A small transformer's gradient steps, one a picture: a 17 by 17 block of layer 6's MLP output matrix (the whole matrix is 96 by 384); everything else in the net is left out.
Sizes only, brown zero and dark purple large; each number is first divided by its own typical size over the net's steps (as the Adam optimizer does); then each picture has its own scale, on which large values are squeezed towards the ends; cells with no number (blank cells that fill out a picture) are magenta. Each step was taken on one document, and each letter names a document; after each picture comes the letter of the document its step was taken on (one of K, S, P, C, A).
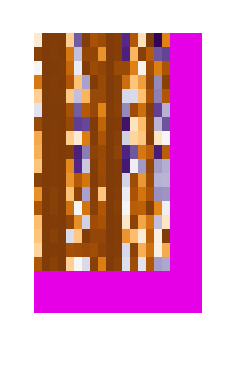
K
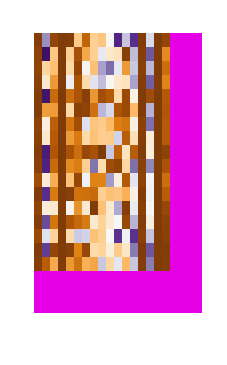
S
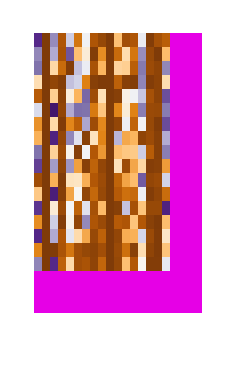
K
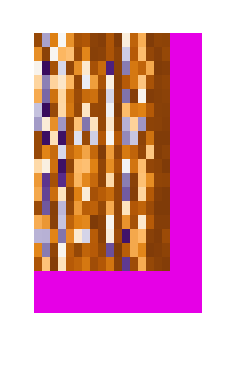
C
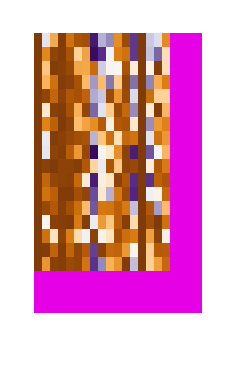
S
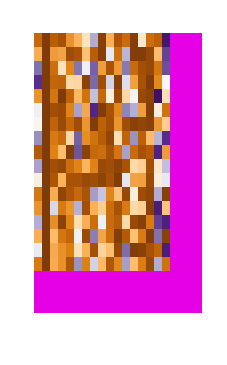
K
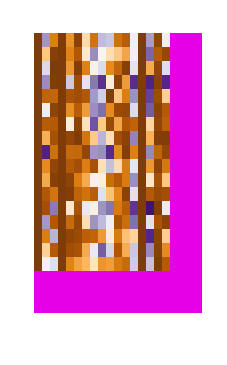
S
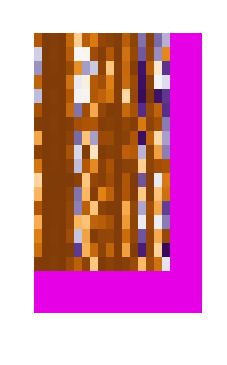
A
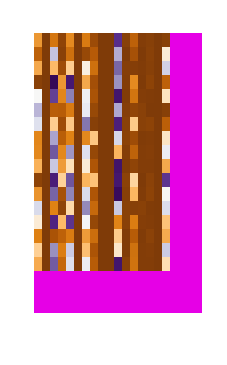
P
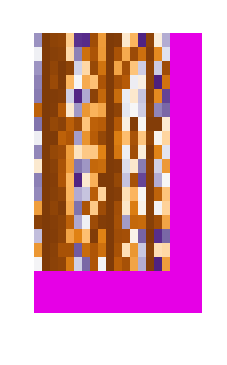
K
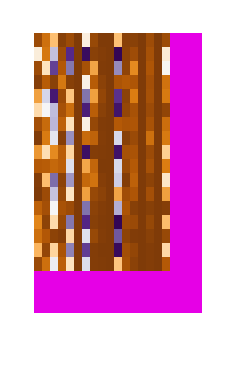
P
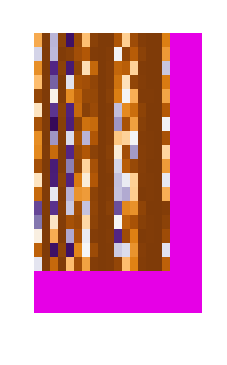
P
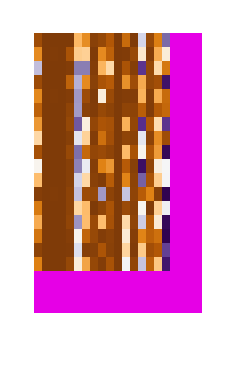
A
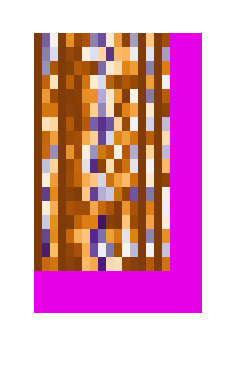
S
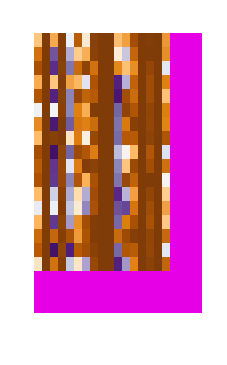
P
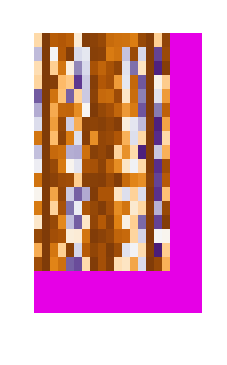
K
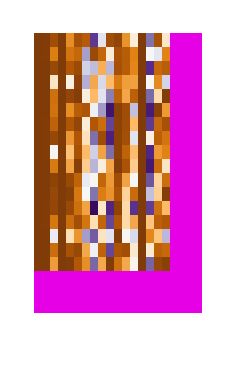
S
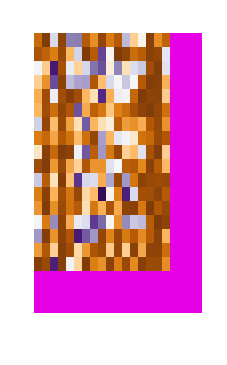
C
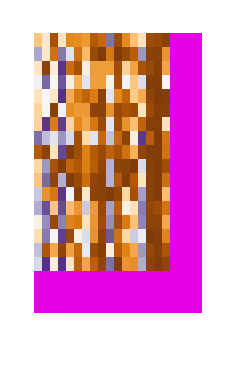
C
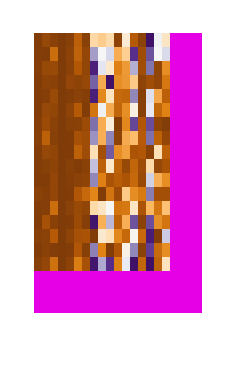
S
